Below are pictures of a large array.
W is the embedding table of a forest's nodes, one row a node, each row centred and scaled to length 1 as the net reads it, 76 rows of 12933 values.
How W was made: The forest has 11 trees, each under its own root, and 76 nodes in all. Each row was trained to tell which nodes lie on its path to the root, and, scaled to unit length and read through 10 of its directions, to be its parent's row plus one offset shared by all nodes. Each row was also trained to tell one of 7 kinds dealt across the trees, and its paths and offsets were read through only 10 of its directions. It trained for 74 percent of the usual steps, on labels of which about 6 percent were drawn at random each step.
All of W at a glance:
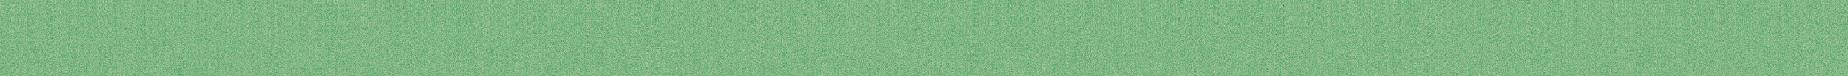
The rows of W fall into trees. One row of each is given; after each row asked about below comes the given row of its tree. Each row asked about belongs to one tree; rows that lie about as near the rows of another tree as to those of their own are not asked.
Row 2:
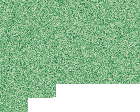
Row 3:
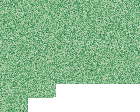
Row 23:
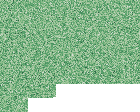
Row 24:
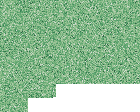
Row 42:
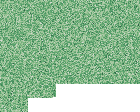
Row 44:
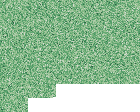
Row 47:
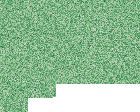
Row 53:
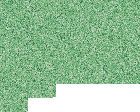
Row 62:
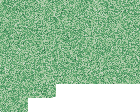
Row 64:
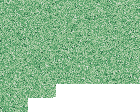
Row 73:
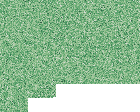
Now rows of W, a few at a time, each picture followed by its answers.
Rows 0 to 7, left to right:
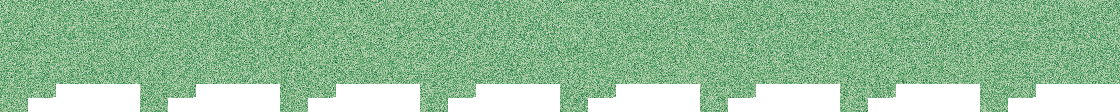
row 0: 3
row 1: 24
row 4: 44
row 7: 3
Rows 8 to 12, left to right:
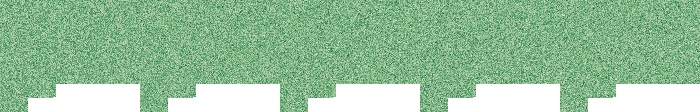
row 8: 2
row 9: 24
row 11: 44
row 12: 42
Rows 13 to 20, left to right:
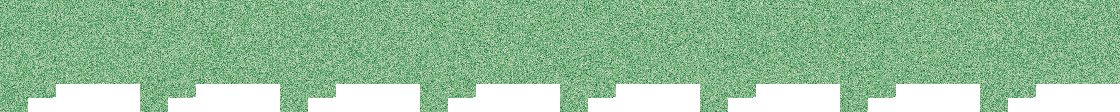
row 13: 24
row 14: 62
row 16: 42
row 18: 44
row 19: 64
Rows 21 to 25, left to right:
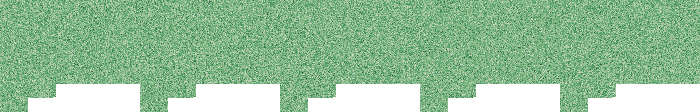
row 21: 2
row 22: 24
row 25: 44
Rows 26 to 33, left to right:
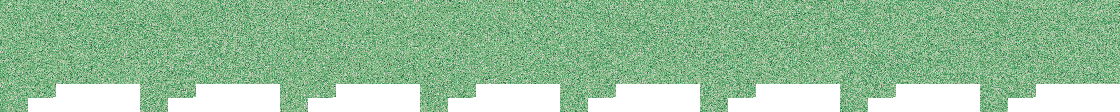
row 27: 47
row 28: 42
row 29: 42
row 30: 44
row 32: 64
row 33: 64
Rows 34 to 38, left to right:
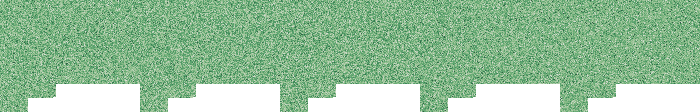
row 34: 73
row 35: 42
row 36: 3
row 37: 64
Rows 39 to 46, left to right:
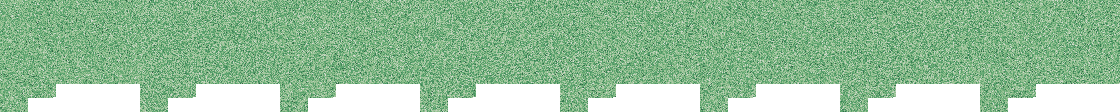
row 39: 44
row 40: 3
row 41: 23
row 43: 24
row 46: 73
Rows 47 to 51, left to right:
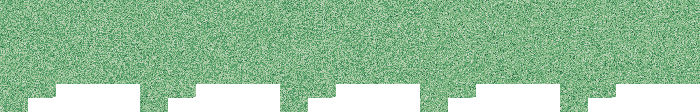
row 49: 62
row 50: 23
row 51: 23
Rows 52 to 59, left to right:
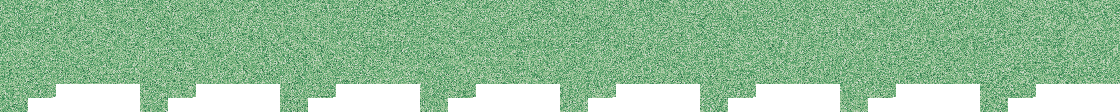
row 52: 64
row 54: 73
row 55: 73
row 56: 53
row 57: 47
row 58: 42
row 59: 62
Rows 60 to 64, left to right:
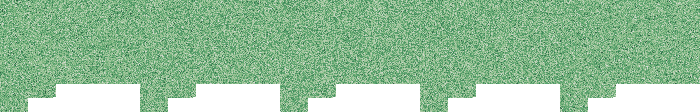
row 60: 73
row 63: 53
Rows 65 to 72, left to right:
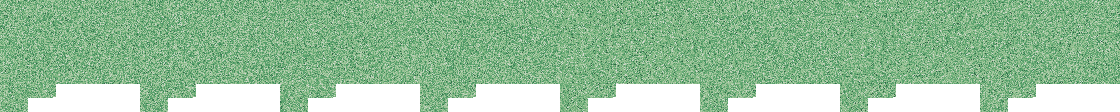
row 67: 44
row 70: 53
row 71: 42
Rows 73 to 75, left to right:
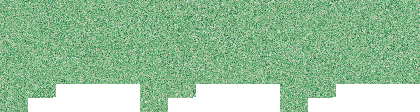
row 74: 53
